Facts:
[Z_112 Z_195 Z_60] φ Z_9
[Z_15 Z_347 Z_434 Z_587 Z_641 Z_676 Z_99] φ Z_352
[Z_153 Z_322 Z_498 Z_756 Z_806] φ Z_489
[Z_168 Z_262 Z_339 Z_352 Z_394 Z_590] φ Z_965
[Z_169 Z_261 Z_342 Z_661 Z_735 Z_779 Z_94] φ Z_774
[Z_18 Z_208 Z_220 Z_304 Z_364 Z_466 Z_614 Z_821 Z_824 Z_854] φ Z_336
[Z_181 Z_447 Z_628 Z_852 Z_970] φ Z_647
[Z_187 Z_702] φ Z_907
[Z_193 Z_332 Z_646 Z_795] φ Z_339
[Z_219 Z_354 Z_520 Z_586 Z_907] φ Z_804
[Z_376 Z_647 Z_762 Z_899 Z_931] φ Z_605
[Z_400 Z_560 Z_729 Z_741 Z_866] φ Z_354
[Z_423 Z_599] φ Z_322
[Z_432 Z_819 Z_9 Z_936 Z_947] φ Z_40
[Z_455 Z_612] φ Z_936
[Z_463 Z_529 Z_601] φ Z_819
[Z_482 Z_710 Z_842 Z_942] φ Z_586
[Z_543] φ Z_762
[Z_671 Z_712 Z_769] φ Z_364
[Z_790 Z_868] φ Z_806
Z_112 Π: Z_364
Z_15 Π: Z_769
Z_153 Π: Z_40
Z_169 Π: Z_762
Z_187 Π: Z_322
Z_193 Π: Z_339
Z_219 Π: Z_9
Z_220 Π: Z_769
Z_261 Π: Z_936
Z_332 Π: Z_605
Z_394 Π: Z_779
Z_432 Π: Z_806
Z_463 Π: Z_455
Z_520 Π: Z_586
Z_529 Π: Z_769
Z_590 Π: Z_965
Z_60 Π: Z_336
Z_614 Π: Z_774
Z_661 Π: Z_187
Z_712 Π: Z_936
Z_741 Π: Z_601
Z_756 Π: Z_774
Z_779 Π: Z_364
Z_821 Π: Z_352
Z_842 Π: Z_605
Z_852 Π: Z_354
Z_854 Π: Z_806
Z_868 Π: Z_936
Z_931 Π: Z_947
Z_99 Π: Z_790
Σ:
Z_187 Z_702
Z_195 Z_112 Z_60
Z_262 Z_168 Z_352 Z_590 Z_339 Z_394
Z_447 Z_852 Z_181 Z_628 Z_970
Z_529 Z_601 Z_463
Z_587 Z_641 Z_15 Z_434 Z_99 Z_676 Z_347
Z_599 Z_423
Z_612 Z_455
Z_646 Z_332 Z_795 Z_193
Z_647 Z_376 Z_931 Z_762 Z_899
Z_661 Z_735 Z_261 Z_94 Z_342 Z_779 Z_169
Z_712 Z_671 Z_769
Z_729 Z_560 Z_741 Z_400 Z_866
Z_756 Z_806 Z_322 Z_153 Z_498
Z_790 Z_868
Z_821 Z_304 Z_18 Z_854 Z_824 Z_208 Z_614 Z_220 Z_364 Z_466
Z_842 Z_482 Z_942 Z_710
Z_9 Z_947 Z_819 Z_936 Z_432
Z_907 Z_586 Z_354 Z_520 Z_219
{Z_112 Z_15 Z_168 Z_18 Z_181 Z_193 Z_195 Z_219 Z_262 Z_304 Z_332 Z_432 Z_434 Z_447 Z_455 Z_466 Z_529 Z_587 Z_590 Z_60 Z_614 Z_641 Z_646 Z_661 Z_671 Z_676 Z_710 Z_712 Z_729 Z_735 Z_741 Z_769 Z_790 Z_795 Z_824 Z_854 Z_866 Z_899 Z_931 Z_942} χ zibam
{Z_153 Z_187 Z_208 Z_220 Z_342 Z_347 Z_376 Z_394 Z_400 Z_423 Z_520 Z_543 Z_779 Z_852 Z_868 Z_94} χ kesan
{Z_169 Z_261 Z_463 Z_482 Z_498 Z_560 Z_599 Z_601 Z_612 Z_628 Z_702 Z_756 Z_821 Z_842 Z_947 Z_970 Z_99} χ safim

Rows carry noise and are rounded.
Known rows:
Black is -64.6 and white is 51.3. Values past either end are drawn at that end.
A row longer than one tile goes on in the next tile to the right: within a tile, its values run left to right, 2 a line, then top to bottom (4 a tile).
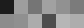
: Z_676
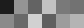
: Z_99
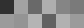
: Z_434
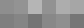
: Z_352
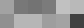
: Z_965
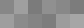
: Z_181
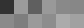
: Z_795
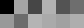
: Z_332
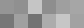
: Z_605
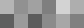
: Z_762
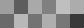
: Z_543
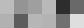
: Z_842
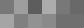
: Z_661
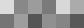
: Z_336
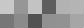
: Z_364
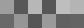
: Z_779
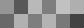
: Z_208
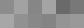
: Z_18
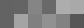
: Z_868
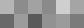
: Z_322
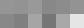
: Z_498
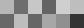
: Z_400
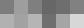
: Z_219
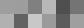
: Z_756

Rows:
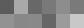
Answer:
Z_432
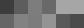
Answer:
Z_394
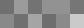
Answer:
Z_169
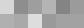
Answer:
Z_947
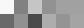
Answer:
Z_586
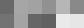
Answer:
Z_455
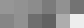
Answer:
Z_710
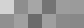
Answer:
Z_804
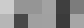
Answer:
Z_821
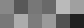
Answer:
Z_220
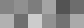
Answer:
Z_261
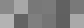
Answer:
Z_112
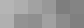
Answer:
Z_729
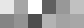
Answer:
Z_354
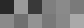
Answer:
Z_193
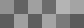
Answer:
Z_520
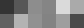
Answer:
Z_347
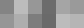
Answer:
Z_866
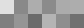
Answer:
Z_806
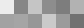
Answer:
Z_9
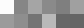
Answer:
Z_907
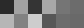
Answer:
Z_15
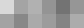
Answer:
Z_560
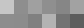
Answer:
Z_647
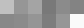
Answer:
Z_702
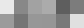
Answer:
Z_482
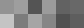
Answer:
Z_529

